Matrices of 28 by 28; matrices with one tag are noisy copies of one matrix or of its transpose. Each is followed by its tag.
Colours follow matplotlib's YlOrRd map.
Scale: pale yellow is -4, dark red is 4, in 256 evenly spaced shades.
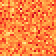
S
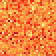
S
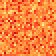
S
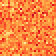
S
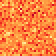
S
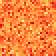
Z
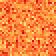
Z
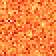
S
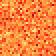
S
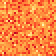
S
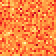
S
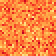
Z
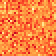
S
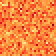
S
